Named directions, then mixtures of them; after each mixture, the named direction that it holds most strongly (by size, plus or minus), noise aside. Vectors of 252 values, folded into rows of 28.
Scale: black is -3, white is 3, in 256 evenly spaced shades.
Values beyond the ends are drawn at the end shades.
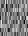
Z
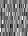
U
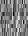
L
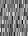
U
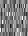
U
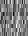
L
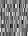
U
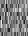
Z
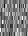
U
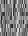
L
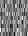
U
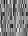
L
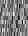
L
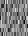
Z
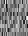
Z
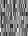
U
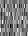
U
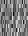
L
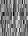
L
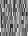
U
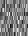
U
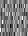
U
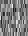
L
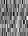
L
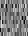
Z
